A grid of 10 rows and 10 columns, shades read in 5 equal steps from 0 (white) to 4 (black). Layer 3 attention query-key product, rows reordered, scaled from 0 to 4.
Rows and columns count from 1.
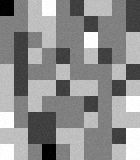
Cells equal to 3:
19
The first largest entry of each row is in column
1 7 2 2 2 2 7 3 3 4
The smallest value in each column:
0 1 1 0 1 1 0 1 1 0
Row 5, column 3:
2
